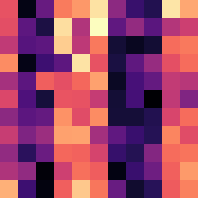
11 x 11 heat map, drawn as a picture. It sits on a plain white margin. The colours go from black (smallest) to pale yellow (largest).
The ninth with the highest average is the top middle. Stripes running up and down repeat 2 times from left to right. The middle right is the ninth with the lowest average. There is no overall slope.
